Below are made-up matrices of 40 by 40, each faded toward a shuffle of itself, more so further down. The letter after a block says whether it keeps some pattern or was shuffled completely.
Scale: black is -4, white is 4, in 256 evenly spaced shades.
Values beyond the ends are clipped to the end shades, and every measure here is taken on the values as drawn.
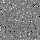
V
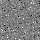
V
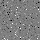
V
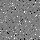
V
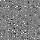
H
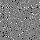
H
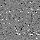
H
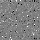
H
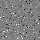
V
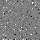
H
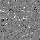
H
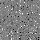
H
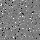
H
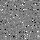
H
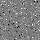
V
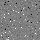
V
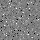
V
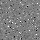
V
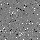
V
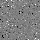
V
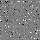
H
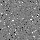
V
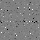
H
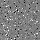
H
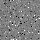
V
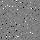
V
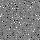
V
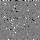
H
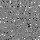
H
